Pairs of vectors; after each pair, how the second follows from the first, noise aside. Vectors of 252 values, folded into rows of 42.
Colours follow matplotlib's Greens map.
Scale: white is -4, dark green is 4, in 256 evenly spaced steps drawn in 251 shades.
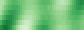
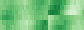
wrapped around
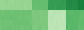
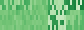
sign-scrambled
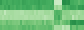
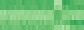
shrunk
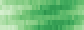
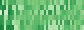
sign-scrambled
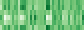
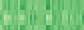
shrunk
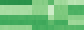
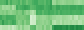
reversed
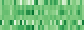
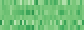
shrunk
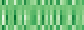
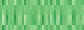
shrunk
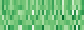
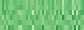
shrunk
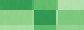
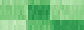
reversed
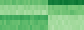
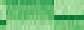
wrapped around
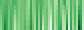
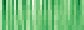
reversed
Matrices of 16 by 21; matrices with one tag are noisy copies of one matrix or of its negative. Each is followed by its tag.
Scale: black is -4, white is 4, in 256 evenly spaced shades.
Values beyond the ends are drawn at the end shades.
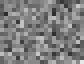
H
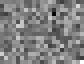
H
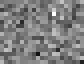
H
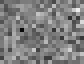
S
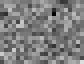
H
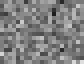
H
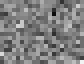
H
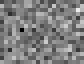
S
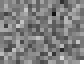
H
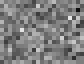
S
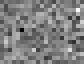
S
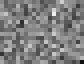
H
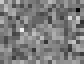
S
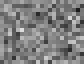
S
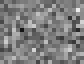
S
